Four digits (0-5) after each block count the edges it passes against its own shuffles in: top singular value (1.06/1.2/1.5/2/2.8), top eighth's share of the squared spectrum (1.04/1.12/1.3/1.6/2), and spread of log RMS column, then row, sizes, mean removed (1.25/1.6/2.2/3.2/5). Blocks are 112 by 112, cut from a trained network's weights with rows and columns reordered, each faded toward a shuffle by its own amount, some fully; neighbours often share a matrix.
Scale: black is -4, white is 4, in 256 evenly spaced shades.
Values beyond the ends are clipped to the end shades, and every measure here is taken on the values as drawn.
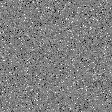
0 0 0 0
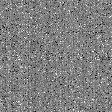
3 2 0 2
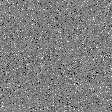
0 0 0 0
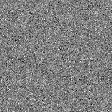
3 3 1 1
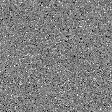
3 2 0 0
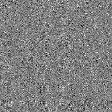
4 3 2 2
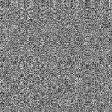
4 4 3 2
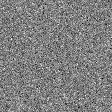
0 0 0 0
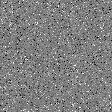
0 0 0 0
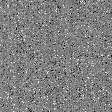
2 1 0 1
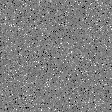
0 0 0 0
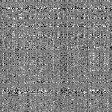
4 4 1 4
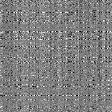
4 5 1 4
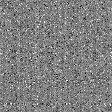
2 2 0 2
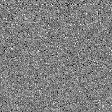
3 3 0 1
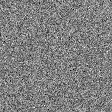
2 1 0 0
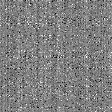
3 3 0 3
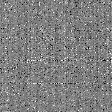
3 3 0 3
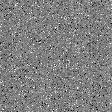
1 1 0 1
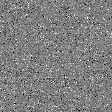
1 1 0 0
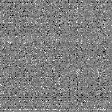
3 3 3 2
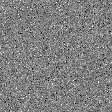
1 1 0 0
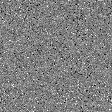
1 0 0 0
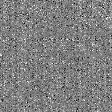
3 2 0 2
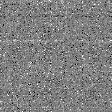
2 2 2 1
